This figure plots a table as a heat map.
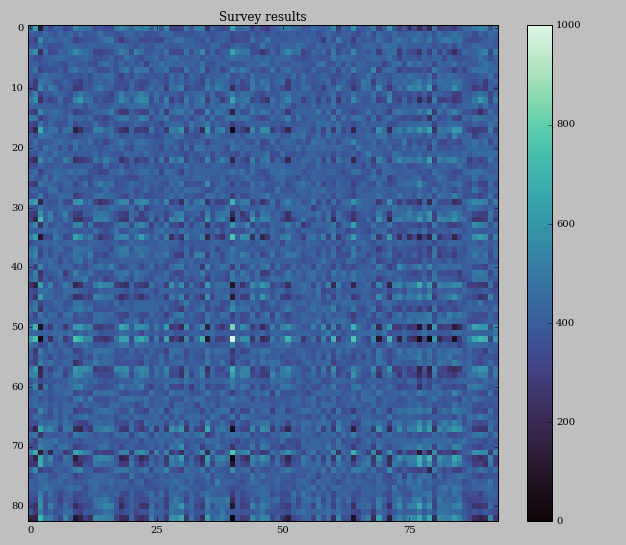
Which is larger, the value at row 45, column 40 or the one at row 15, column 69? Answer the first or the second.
the second
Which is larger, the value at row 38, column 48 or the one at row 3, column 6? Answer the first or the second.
the first
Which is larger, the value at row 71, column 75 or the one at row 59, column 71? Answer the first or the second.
the second
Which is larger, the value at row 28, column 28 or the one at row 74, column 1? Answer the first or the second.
the second
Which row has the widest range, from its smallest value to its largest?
52
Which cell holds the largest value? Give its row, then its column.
52, 40
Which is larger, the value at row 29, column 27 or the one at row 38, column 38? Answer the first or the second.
the first
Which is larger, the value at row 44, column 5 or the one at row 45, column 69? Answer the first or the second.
the second
